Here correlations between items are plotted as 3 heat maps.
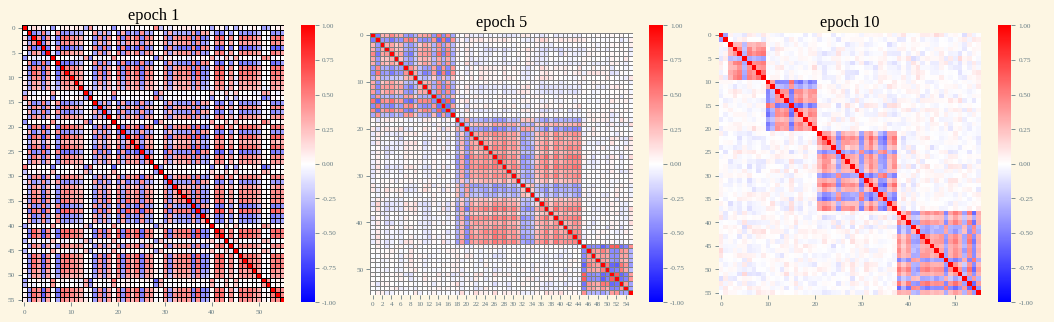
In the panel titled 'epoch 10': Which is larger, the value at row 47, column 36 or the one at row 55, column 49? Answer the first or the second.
the second
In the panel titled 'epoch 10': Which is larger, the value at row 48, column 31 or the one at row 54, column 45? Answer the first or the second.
the first
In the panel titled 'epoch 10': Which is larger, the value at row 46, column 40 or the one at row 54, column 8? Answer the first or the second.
the first
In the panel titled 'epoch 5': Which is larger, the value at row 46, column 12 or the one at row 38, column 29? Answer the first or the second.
the second
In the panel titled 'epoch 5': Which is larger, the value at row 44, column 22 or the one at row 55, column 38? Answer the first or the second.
the first
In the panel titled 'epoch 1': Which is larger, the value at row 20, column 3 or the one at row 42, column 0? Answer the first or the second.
the first
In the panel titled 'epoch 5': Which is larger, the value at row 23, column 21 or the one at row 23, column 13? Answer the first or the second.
the first
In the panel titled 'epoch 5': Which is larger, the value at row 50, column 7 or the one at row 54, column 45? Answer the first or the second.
the first
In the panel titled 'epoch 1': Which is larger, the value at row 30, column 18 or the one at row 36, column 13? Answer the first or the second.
the first
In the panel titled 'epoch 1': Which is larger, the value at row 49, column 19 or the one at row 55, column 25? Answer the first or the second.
the first
